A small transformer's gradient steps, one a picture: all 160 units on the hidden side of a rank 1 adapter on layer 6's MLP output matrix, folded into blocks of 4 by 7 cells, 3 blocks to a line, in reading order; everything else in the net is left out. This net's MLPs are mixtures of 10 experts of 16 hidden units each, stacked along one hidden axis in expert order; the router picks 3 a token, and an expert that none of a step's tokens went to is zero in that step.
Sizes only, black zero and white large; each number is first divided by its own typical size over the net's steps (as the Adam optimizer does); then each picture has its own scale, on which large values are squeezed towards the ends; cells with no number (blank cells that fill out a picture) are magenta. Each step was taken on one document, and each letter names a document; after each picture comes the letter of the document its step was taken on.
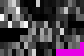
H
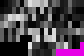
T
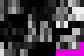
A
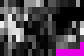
T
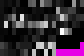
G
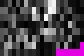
T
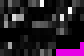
G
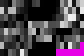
A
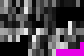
T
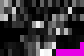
G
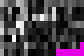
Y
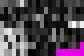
Y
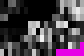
A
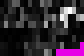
G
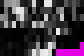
G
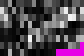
H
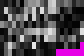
T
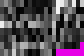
Y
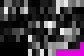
T
